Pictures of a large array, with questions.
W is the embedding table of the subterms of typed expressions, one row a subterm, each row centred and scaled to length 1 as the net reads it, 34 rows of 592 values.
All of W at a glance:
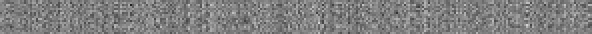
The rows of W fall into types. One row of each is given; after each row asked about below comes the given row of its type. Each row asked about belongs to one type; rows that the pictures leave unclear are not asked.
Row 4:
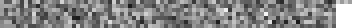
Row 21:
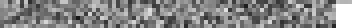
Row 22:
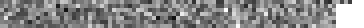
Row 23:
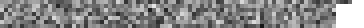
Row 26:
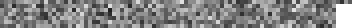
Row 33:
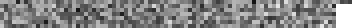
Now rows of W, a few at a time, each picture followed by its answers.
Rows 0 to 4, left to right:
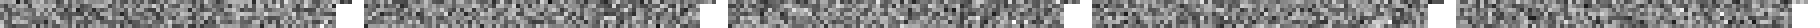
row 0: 33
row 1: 21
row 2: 21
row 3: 26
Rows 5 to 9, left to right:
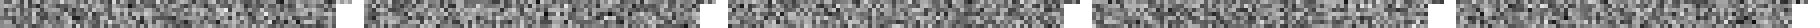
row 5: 4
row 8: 33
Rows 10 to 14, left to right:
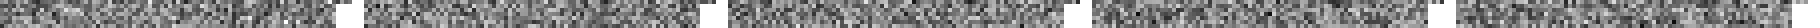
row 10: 21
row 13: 22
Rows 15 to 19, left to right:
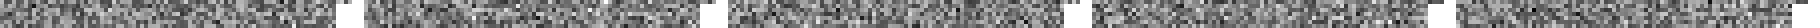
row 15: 4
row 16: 4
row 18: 33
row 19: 33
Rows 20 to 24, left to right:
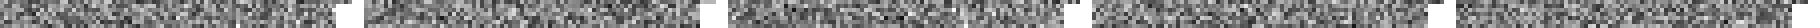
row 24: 26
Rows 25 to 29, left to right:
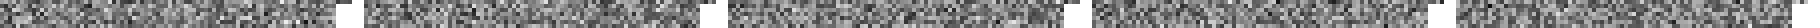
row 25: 33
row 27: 26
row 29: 4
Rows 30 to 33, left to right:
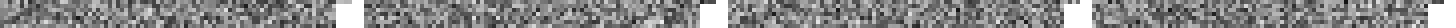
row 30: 21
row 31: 26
